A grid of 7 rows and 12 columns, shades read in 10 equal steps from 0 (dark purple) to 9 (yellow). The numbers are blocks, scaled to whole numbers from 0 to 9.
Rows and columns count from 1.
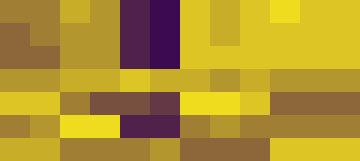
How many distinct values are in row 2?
7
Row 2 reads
4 5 6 6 1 0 8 7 8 8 8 8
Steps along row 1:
same up down down down up down up up down same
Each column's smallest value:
4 4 5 3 1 0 4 4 4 4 4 4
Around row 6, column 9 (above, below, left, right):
8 4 6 5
